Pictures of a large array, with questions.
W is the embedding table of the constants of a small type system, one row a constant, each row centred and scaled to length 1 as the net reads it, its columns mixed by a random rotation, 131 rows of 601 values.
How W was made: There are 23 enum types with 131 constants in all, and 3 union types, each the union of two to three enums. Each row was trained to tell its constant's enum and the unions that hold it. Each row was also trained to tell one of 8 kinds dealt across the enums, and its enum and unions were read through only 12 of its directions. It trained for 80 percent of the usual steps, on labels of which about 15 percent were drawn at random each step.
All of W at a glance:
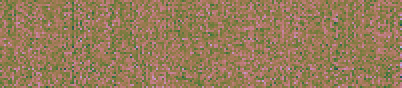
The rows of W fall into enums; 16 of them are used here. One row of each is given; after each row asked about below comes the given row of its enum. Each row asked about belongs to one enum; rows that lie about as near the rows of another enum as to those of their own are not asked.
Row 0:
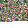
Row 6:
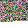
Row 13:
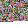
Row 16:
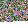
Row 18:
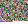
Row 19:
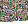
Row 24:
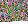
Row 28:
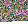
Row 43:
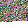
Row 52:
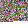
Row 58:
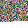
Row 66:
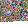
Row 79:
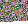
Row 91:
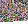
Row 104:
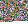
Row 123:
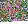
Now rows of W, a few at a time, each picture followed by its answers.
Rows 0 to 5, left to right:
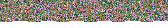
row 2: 123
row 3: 66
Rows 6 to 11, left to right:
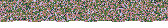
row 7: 79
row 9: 28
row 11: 52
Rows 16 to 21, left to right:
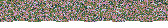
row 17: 58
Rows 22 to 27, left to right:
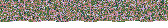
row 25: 13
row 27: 123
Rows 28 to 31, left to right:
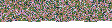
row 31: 13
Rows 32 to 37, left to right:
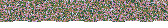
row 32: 91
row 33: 13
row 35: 58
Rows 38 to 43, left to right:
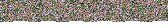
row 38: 13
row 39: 58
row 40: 16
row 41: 6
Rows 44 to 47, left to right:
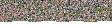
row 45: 91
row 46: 58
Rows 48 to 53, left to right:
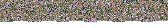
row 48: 58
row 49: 123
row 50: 6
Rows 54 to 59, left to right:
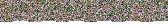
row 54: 123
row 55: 6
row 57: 43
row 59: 28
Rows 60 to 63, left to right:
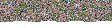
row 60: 123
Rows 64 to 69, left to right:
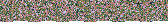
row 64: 0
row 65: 16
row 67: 66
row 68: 16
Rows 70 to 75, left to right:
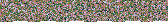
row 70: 16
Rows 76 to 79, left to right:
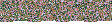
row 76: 28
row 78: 79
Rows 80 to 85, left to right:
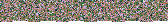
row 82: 79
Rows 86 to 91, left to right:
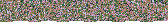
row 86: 66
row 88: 52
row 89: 28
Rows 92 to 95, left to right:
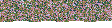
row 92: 104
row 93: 0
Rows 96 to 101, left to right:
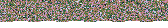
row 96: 52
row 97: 91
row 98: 104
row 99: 43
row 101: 16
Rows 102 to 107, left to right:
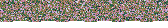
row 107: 28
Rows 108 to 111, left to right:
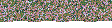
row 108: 6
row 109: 6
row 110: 28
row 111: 104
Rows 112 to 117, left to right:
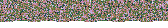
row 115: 16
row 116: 43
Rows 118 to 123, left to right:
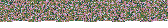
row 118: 52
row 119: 6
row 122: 13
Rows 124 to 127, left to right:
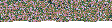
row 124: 13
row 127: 43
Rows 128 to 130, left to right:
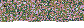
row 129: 91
